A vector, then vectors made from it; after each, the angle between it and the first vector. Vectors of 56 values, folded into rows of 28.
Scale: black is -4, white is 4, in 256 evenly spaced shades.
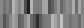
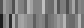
orthogonal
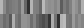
partly aligned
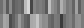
nearly opposite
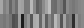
orthogonal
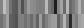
orthogonal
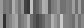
nearly parallel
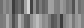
nearly opposite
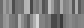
nearly opposite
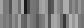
partly aligned
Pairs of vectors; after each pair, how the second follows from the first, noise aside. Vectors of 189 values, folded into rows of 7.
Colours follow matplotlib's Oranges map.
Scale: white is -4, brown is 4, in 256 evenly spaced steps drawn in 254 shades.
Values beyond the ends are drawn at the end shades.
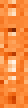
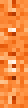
sign-scrambled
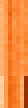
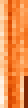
scaled up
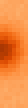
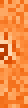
sign-scrambled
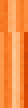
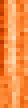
reversed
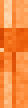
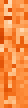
sign-scrambled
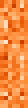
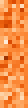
sign-scrambled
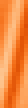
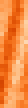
reversed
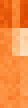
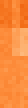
shrunk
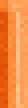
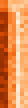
scaled up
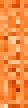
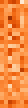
reversed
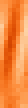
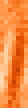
reversed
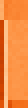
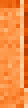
reversed
